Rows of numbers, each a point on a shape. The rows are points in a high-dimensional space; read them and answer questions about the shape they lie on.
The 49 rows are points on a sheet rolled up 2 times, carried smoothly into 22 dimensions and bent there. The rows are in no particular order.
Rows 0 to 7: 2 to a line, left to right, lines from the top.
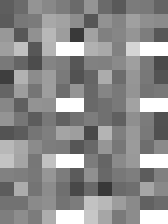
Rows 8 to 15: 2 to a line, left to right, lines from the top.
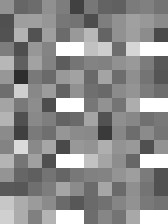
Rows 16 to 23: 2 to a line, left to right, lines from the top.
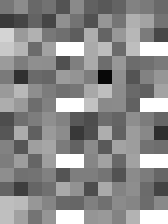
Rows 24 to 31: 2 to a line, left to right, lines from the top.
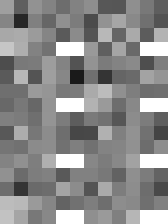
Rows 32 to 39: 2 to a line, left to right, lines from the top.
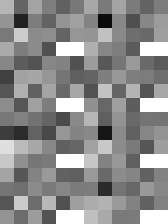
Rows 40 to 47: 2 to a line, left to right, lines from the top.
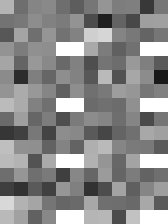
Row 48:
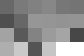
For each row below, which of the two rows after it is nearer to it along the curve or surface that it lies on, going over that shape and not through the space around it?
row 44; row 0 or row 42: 0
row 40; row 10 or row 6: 6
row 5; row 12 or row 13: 12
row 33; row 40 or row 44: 44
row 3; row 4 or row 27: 4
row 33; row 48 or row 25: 25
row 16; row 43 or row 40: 43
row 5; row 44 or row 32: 32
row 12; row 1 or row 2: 2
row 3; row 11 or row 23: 11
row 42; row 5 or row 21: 5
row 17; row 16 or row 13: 16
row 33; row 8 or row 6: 8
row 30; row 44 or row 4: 4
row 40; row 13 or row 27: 13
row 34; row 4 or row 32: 32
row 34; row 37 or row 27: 37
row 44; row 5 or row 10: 10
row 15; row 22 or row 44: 22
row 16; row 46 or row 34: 46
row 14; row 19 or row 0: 19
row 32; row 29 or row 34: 34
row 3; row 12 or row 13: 12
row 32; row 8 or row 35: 35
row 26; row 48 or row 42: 48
